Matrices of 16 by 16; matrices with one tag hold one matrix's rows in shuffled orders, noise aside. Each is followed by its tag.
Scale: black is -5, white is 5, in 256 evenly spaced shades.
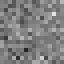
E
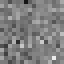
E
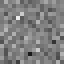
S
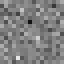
S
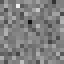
S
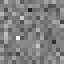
S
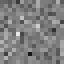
S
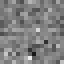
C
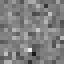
C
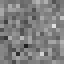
E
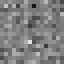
C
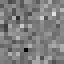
E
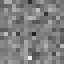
C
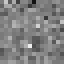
C
